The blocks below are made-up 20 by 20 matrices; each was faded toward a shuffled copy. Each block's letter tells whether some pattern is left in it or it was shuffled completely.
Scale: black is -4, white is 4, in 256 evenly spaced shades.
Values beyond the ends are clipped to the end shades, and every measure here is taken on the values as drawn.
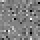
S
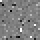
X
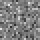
X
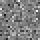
X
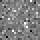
X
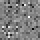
S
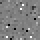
X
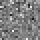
X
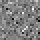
X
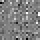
S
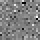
S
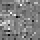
S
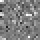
S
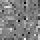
S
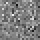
X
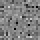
S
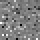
X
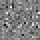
S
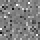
X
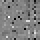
S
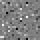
X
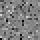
X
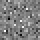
X
